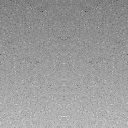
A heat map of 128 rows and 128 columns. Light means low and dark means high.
The left and right halves mirror each other. On average the colour sits 40% of the way up the scale. Values rise toward the top. No single row or column stands out from its neighbours.
